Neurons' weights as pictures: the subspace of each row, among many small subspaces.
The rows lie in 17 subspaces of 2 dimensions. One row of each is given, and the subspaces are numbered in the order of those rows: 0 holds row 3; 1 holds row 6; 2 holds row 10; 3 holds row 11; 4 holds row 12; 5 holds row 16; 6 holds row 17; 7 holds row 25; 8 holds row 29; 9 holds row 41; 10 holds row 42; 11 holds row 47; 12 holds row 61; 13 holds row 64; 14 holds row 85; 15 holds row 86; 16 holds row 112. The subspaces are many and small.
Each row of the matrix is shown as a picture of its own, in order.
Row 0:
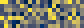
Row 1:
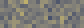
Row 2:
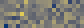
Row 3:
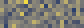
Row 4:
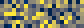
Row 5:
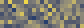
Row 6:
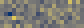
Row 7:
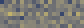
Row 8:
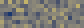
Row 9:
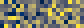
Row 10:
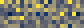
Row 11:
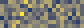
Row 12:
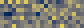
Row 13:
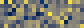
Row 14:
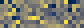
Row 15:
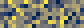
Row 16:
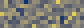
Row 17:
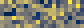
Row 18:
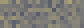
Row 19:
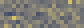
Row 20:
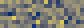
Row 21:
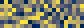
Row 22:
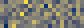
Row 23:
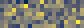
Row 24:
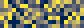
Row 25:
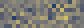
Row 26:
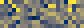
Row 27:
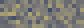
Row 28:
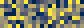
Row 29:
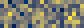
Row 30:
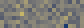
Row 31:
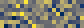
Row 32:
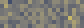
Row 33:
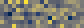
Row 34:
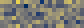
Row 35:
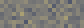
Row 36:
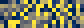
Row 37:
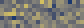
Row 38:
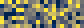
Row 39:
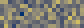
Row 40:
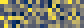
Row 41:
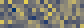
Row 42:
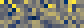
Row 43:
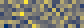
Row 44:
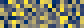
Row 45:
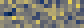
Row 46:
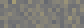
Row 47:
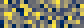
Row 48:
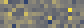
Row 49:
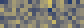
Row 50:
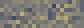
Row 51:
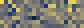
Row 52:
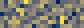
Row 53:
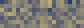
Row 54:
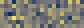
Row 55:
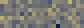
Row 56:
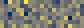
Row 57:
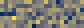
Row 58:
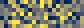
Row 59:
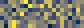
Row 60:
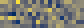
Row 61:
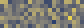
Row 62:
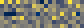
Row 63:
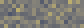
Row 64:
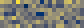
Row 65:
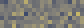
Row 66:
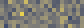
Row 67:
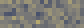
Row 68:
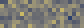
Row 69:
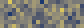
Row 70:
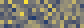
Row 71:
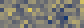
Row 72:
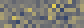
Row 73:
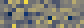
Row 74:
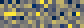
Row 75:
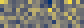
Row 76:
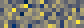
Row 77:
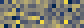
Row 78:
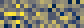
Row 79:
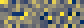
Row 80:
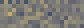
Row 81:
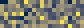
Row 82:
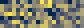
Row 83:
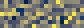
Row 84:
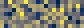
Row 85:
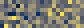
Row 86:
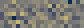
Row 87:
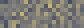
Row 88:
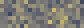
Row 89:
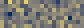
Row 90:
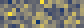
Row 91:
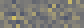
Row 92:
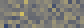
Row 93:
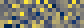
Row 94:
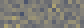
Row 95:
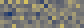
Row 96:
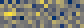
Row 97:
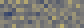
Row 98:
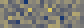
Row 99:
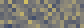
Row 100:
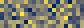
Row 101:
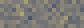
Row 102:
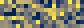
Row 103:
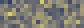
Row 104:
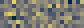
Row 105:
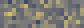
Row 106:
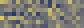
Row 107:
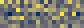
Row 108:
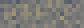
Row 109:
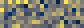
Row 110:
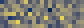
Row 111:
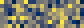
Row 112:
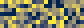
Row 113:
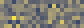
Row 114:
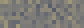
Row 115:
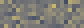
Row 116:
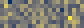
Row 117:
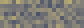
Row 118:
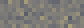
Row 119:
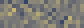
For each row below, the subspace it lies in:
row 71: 7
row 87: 0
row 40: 3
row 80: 14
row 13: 14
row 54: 15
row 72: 7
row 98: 5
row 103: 8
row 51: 10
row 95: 4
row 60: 16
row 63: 9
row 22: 0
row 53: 12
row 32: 12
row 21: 14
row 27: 5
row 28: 15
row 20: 16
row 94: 9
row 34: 13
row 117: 13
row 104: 15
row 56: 11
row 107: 2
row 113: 7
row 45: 6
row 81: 11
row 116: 12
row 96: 4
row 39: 3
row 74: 4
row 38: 11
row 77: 10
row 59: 13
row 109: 0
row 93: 10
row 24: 16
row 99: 9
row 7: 2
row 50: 7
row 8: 11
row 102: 6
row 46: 12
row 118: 11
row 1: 16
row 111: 7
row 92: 9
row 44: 6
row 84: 6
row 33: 2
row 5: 9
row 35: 15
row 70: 9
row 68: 8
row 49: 12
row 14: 10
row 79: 2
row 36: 0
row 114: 0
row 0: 3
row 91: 15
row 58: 16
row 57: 5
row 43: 14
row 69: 8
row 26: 10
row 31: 14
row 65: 4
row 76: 13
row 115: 10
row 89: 11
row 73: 2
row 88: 7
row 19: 1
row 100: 15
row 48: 2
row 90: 8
